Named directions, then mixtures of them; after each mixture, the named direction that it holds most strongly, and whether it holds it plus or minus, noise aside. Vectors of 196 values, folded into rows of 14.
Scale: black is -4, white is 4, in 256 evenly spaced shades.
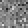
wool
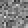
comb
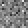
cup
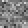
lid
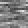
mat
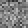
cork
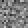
comb, plus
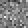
cork, plus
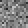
comb, plus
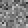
comb, plus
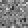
wool, minus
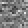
mat, plus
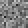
comb, minus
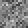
lid, minus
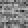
mat, minus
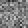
cork, plus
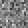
cup, plus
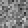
wool, plus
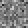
cup, minus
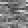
mat, plus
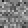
lid, minus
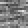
mat, plus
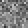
wool, plus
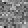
lid, plus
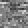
mat, plus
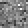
wool, minus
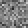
cork, plus
